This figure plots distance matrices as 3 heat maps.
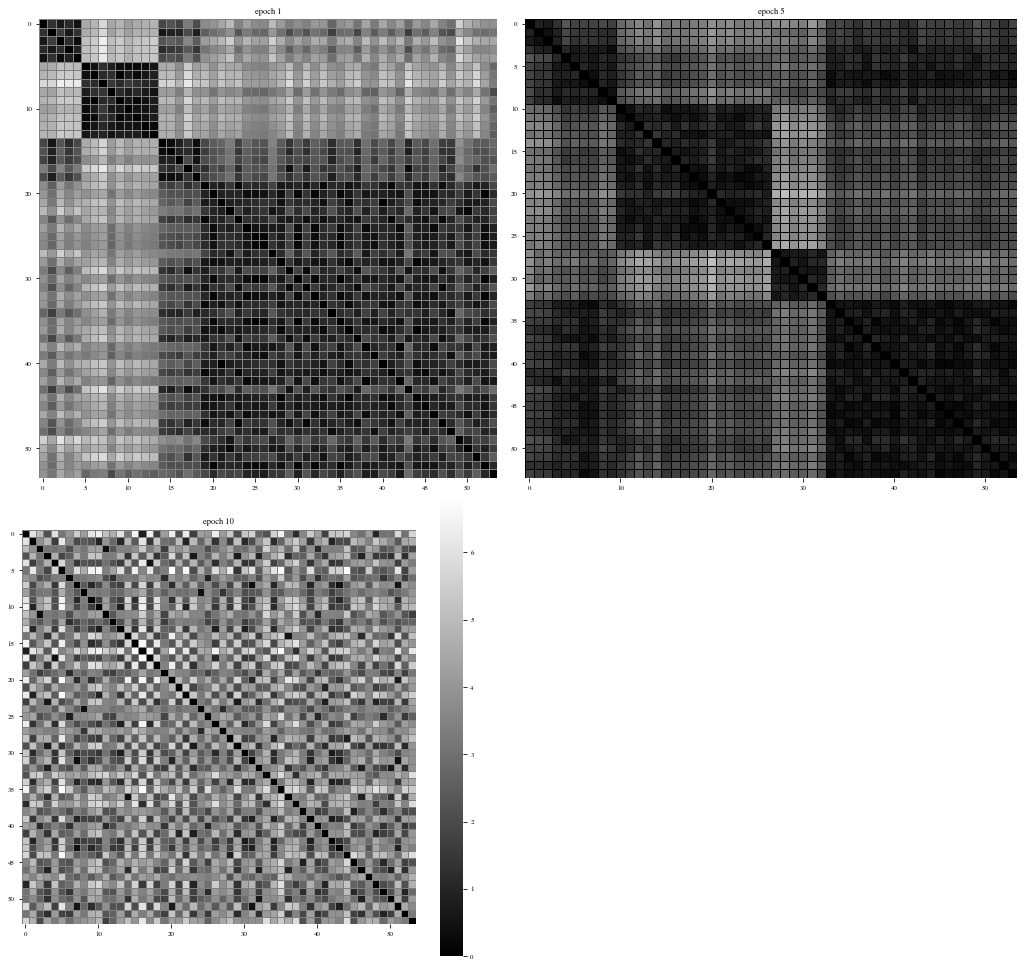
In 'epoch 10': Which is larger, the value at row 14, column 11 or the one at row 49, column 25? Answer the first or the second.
the first
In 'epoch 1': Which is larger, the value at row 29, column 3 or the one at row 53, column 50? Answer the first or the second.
the first
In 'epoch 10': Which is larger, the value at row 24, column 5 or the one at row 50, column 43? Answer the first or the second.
the first
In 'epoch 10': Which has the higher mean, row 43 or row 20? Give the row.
20
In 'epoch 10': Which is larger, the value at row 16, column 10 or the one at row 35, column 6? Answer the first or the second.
the first
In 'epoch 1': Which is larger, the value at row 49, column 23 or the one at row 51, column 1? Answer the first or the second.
the second
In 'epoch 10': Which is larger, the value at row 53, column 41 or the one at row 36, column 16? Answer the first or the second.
the first
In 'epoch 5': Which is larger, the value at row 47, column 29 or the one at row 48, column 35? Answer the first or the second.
the first
